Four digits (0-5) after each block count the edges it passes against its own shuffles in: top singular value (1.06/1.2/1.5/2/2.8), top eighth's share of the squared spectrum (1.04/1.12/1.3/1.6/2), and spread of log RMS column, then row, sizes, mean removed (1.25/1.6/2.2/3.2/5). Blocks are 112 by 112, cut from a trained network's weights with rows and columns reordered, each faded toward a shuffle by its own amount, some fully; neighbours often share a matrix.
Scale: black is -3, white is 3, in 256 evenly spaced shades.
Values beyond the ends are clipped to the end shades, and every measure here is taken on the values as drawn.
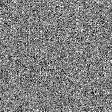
1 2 0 2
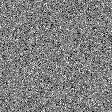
0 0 0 0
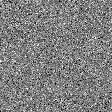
0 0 0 0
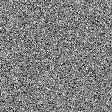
0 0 0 0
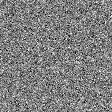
1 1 0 0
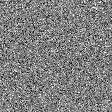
0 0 0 0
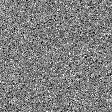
0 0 0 0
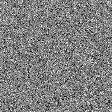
1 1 1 0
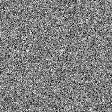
2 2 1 1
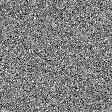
0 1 0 0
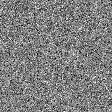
1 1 0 0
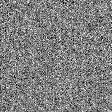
1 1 0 1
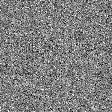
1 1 0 0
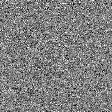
2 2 0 2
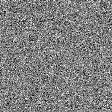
1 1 0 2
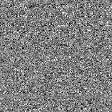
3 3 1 3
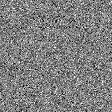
1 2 0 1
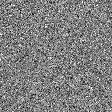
1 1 0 0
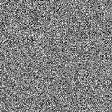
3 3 1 1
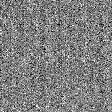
2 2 0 1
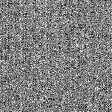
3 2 0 2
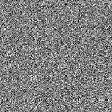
3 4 2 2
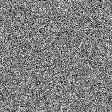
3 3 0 1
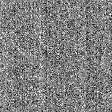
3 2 0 2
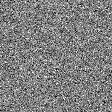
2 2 0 0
